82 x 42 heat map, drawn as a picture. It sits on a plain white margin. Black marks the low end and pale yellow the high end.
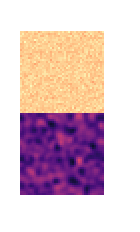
The table splits into 2 rows of 1 panel. Panel 1,1: very high, fine-grained, faint in contrast. Panel 2,1: low, blotchy.
